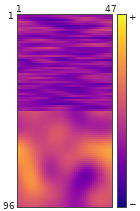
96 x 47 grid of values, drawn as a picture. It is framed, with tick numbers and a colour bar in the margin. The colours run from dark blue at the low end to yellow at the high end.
The table splits into 2 rows of 1 panel. Panel 1,1: low, streaked across. Panel 2,1: middling, smooth, strong in contrast.
